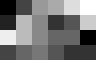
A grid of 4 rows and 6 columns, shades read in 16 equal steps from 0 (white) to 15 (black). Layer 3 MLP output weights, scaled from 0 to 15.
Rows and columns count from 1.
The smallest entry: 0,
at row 1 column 6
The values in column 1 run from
1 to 15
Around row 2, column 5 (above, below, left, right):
2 9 12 3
